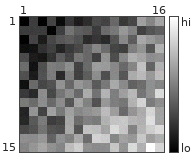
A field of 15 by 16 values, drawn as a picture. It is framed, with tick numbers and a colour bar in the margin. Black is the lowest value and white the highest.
Ninth with the highest average: bottom right. Ninth with the lowest average: top left. Stripes: none. Grain: fine. Slope: up to the bottom right.
